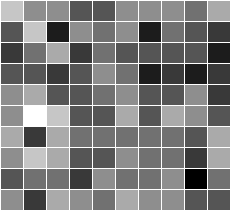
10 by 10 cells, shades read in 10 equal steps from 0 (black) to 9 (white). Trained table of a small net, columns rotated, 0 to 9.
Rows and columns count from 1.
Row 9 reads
3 4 4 2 5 4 4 5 0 4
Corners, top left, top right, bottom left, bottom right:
7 6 5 3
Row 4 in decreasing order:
5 4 3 3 3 2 2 2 1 1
